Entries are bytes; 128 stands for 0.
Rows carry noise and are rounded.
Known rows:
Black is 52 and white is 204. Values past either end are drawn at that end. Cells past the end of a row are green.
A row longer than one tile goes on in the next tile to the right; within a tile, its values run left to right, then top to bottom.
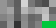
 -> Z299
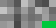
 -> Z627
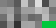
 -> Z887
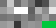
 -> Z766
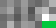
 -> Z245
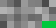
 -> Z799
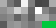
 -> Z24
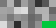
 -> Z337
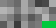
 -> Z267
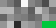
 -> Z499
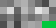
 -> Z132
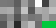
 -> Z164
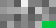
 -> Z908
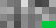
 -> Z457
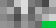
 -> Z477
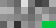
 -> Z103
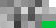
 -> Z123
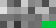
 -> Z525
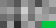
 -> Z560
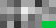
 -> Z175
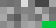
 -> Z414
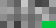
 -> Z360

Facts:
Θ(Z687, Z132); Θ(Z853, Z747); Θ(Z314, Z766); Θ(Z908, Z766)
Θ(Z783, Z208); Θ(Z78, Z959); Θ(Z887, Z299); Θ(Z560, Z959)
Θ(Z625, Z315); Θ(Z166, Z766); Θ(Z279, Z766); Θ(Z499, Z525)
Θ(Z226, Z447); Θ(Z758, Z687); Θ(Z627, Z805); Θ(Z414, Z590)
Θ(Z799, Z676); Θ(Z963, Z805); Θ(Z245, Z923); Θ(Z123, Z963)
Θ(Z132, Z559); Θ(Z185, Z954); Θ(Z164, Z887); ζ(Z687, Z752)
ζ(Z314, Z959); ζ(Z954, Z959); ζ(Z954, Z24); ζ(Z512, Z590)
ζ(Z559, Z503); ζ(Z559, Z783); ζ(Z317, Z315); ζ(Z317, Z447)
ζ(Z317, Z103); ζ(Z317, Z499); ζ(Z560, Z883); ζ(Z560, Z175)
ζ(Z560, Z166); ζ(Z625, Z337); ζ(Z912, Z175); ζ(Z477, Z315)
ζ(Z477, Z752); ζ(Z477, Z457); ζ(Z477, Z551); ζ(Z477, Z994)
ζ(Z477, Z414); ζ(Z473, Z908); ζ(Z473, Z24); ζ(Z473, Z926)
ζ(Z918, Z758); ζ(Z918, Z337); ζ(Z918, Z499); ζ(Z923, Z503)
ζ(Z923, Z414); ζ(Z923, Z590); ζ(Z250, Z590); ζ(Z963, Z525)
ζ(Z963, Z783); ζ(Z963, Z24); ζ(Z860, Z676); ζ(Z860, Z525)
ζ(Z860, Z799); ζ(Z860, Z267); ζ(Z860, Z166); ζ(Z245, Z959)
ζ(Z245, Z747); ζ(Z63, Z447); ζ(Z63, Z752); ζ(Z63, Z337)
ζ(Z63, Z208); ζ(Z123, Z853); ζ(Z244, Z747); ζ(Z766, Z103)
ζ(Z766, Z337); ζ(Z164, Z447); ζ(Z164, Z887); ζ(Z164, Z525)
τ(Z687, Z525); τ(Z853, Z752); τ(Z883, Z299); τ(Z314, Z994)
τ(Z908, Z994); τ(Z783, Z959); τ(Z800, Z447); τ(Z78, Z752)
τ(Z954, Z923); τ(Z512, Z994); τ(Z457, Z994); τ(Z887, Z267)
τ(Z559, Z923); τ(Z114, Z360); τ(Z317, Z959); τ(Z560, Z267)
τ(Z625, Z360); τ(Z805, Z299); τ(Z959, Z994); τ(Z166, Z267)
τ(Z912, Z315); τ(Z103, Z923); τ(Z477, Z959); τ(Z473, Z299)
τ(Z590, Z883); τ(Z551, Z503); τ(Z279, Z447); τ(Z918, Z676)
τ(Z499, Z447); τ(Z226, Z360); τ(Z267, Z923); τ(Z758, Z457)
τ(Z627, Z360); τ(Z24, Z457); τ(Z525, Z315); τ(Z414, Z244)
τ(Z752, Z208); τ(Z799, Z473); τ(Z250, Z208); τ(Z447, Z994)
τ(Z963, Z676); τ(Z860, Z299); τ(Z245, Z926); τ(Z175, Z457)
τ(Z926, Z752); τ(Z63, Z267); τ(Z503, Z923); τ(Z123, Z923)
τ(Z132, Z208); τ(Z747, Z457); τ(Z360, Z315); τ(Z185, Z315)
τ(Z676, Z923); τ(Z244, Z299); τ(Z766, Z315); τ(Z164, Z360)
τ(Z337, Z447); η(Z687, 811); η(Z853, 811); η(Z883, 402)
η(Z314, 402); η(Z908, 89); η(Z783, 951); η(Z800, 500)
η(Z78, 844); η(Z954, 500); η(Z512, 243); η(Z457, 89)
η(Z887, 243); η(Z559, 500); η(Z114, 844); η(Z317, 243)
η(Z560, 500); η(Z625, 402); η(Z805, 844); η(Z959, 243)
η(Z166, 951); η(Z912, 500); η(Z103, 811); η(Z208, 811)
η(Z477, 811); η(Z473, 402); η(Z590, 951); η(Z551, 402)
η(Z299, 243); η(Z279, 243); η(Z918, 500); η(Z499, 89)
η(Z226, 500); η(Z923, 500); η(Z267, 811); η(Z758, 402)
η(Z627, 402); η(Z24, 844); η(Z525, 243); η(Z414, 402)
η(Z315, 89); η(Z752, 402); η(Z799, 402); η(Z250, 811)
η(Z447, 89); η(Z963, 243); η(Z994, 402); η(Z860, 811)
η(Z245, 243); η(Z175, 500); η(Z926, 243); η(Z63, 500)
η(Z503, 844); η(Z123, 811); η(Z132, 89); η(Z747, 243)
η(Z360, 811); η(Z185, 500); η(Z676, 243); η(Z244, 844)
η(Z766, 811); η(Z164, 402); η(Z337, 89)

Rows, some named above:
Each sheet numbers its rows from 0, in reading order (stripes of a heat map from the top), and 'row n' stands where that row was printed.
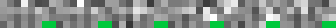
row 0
Z926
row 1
Z926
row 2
Z175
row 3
Z954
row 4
Z747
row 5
Z477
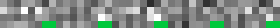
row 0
Z963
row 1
Z245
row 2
Z954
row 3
Z78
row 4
Z314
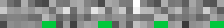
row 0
Z676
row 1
Z132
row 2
Z315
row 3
Z758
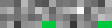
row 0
Z758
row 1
Z63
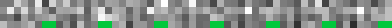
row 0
Z687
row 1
Z244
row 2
Z853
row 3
Z752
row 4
Z860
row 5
Z887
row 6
Z912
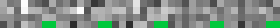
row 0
Z315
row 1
Z918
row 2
Z317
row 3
Z799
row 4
Z226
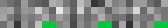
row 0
Z185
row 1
Z805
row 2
Z166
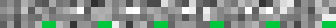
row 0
Z279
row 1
Z918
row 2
Z625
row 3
Z473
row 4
Z559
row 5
Z747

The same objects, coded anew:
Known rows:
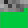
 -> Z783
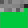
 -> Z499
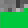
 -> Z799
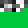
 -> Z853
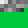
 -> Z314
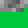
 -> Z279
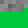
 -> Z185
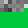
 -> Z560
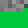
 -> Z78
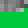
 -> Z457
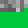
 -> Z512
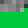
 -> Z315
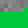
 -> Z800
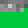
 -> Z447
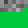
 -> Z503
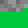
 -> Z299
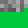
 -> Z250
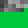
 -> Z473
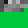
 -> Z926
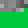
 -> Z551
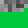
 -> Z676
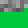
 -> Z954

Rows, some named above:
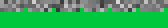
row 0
Z503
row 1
Z918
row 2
Z908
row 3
Z799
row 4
Z918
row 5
Z477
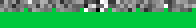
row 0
Z687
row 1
Z959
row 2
Z783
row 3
Z853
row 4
Z625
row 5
Z912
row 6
Z473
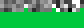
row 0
Z175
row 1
Z912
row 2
Z123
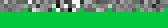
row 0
Z860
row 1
Z747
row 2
Z123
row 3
Z166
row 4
Z24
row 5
Z687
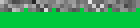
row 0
Z166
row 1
Z590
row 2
Z954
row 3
Z766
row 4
Z132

